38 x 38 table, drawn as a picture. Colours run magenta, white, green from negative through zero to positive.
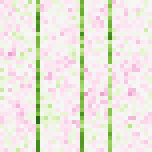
Histogram: skewed, a long tail of high values. Slope: none. Grain: streaks running down. Odd lines: columns 10, 21 and 28. Average level on the scale: 50%.
